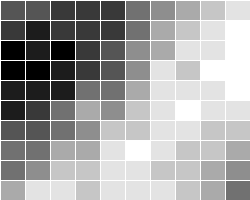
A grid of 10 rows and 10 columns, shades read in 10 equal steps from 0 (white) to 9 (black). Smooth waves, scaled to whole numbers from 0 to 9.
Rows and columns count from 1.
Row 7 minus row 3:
-3 -2 -4 -3 -4 -2 -2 0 1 2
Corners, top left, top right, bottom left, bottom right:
6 1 3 5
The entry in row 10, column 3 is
1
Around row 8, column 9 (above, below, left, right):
2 3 2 3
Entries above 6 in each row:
3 5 4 4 3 2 0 0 0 0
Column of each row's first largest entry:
3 2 1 1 1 1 1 1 1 10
